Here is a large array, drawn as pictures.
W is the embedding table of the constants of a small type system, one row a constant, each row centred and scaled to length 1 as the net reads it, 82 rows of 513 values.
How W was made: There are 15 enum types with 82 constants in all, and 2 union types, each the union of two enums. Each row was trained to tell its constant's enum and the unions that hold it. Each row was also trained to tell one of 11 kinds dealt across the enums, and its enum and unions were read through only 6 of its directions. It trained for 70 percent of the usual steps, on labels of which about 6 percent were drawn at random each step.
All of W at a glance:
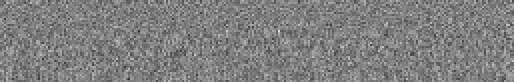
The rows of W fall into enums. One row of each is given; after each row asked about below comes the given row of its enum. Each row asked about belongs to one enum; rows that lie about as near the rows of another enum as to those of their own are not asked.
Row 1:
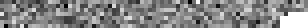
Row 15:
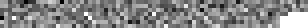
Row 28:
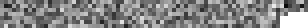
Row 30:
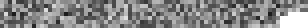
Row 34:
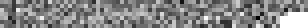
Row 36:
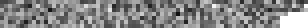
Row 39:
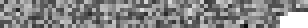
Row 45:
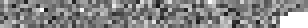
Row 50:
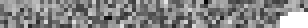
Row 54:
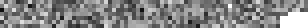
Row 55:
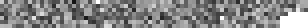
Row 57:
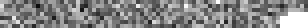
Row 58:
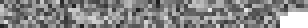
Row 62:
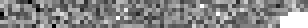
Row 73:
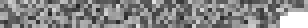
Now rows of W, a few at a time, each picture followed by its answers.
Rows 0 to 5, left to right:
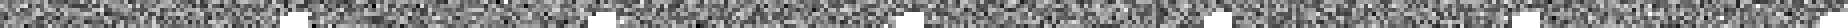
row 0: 45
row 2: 15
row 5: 36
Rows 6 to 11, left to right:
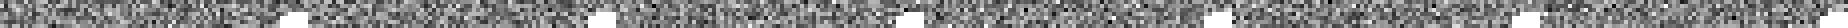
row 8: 54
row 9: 34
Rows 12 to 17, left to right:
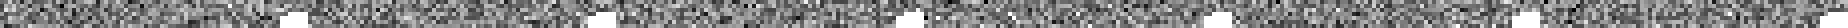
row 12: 54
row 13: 15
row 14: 36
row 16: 58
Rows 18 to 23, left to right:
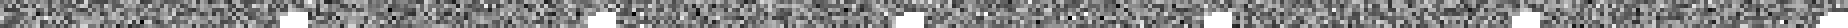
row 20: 55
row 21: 34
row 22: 50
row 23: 39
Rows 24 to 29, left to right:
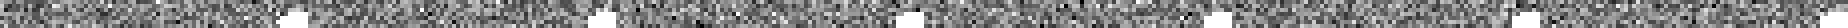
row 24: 28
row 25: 28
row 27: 50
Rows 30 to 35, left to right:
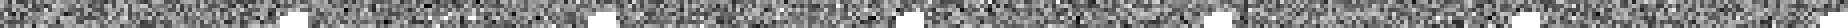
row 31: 34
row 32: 28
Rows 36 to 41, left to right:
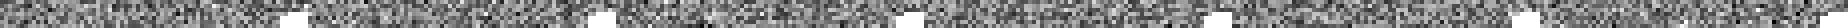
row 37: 58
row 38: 15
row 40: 62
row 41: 45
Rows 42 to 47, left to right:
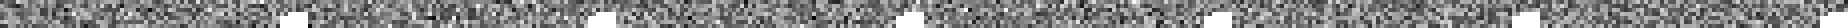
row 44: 36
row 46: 34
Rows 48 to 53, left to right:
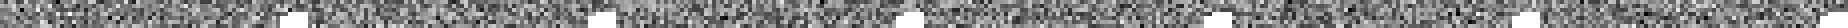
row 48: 54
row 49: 30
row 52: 54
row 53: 55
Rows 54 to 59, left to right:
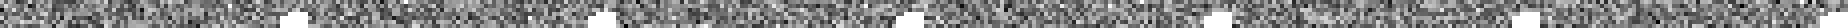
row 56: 55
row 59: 50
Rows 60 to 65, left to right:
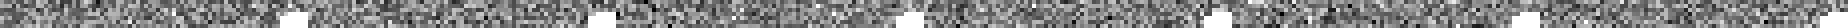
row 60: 30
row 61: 39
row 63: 28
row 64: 50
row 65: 15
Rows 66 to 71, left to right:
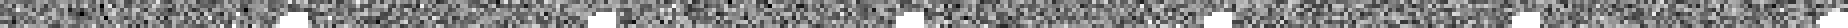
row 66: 30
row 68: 30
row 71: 39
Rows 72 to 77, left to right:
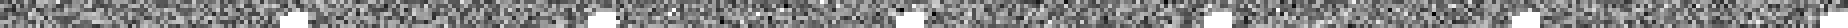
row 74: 34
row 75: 73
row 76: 30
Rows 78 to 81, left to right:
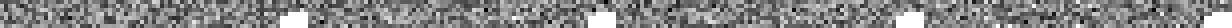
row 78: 36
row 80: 62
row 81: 55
